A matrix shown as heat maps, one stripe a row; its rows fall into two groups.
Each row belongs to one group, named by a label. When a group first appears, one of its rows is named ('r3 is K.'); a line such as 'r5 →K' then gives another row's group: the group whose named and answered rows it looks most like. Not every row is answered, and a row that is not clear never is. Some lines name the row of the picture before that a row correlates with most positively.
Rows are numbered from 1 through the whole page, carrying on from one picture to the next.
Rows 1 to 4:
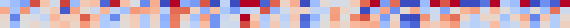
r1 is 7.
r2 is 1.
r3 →7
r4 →7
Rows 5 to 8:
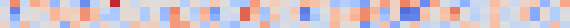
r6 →7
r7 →7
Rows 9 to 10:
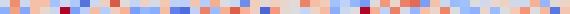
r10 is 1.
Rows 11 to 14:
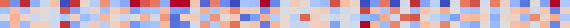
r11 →1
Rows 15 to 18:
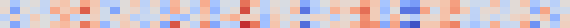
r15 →7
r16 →7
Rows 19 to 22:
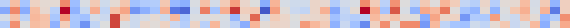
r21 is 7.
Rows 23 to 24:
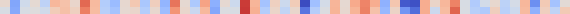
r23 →7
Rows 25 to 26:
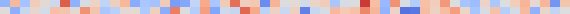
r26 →7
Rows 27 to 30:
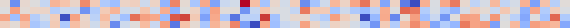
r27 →7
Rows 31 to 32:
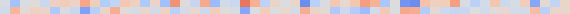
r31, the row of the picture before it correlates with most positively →27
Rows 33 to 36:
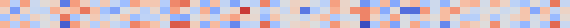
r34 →7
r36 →1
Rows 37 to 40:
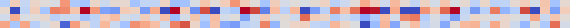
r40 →1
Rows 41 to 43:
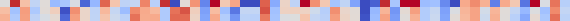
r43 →1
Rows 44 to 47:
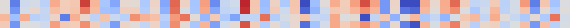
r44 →7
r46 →1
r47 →7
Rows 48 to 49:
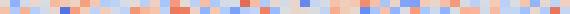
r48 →7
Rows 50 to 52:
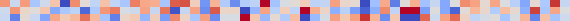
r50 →1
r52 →7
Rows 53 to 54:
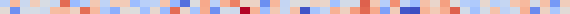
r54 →7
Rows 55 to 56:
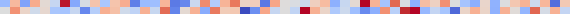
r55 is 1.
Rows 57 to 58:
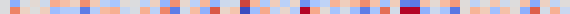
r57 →7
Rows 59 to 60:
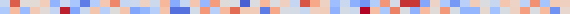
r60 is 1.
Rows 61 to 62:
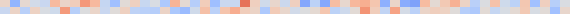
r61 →7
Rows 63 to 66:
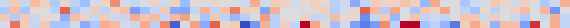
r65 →1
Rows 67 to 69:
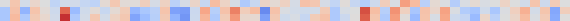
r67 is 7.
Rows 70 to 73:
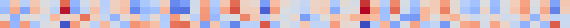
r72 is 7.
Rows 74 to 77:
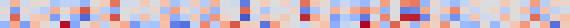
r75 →7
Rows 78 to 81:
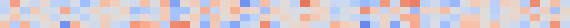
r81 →1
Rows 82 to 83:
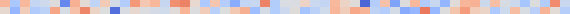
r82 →1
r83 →7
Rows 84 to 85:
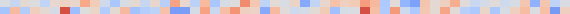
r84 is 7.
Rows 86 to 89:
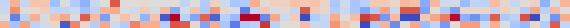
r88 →7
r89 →1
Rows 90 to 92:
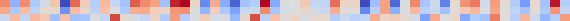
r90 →1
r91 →1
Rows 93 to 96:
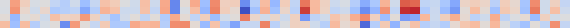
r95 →7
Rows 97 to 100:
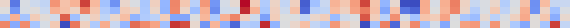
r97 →7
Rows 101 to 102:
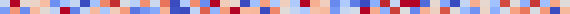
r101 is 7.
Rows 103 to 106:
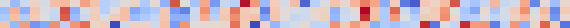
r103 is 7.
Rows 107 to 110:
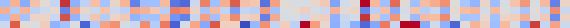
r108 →1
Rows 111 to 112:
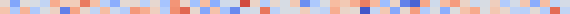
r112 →1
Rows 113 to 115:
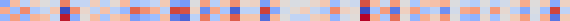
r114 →1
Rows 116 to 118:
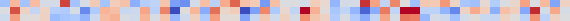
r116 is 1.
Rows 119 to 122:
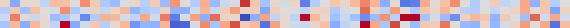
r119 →7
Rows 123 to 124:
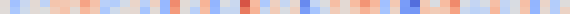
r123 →7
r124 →7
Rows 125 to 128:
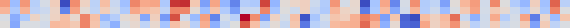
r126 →1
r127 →7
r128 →7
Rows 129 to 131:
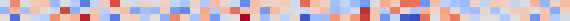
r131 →7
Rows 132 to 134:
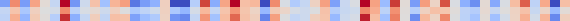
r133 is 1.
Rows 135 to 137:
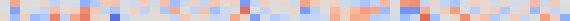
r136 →7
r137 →7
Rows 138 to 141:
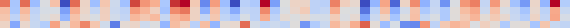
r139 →1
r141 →7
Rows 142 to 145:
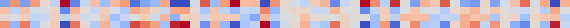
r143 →1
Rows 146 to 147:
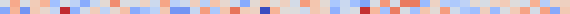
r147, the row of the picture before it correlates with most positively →142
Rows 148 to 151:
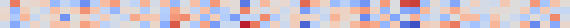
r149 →7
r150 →1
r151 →7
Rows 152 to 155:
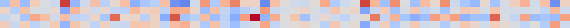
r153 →1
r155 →1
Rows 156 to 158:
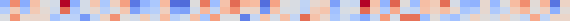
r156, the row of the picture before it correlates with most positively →152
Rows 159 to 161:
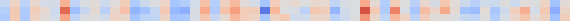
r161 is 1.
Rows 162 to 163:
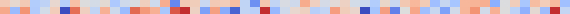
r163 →1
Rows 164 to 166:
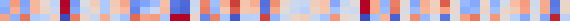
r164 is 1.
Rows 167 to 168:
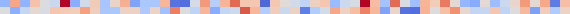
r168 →7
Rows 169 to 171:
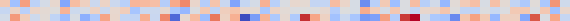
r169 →1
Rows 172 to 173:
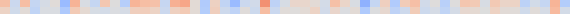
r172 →1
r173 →1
